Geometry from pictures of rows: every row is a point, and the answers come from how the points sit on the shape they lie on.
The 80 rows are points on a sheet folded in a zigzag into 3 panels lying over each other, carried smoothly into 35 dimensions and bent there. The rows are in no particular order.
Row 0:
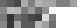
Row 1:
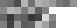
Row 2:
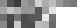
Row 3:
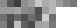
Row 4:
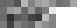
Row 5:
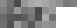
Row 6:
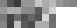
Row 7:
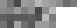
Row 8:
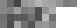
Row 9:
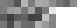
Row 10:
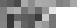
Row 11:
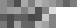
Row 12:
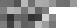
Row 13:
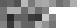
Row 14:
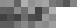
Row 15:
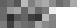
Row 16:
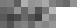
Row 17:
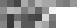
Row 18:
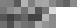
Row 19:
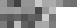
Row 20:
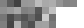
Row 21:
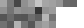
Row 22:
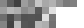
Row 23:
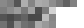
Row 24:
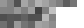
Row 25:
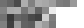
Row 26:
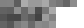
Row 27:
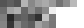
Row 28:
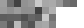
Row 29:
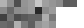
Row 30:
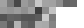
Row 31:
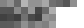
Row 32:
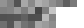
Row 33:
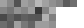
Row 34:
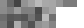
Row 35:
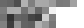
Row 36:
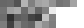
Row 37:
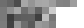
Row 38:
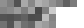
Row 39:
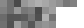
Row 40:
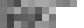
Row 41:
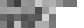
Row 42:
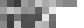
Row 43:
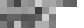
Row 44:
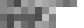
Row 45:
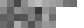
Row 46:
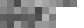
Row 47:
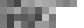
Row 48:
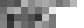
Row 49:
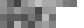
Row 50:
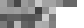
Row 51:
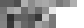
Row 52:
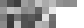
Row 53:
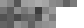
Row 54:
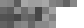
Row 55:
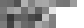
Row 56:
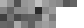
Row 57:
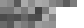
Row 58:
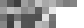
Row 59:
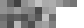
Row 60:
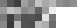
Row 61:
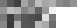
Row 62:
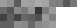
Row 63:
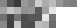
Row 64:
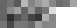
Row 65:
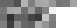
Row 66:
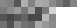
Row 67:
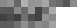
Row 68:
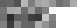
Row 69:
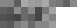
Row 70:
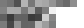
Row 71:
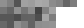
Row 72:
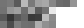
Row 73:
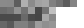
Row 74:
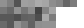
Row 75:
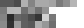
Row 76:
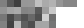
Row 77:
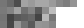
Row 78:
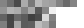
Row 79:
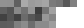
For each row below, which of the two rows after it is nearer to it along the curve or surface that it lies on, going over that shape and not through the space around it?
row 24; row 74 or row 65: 74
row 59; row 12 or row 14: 14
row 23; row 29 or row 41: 29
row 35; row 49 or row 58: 58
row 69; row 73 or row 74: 74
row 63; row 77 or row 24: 77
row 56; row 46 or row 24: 24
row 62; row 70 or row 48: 70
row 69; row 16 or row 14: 16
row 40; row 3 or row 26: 3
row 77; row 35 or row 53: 35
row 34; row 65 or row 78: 65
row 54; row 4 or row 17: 4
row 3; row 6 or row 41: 6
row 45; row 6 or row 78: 6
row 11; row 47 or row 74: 74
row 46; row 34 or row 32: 32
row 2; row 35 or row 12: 35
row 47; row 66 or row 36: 36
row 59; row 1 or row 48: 48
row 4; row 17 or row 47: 17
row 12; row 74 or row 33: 33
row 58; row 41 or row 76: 41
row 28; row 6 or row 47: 6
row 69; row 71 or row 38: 71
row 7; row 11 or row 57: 57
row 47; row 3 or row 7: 3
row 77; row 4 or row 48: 48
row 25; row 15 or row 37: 15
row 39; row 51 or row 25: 51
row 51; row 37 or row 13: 37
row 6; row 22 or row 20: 20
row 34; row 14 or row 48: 48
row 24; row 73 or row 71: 73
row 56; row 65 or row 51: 65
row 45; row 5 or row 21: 5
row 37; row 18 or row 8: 8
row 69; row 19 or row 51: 19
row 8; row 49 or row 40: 49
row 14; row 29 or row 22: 29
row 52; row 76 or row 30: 76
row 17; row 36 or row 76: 36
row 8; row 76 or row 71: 76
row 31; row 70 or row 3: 70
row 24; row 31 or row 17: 31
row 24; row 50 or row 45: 50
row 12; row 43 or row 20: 43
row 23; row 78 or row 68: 78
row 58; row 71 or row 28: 28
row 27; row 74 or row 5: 5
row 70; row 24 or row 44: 24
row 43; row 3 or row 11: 11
